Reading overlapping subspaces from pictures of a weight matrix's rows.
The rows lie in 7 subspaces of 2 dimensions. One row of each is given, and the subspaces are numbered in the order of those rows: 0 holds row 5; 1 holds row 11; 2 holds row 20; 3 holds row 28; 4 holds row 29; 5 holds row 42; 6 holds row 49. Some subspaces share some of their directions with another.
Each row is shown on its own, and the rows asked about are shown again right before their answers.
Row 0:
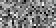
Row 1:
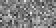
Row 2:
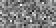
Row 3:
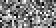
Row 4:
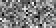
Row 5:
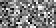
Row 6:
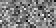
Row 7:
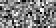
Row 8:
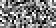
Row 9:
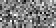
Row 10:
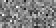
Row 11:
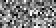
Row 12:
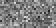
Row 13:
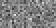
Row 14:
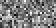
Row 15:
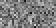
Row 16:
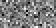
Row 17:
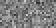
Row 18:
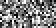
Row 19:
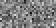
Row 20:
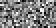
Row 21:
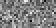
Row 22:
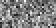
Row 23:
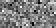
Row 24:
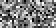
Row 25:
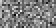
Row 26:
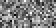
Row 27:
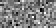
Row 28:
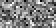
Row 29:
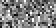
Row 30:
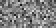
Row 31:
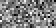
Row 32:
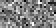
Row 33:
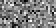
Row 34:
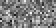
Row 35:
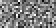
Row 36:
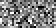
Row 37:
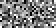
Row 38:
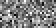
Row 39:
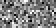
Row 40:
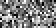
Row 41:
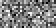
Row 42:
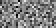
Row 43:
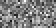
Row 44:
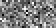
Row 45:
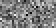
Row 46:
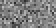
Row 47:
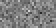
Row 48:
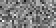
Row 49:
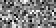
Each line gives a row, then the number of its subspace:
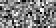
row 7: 2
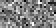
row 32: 3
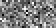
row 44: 1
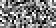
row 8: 4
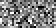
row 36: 0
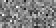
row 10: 1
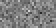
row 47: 1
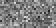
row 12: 6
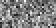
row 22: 4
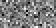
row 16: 1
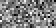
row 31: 0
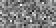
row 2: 4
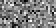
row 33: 6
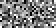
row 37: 2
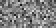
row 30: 4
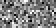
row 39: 6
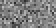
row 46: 6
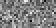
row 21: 6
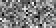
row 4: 1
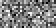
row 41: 5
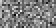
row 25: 5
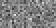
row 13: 5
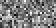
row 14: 4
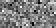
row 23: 3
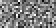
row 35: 5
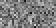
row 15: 0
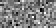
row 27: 2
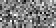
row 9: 3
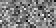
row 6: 0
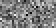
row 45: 1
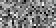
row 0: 0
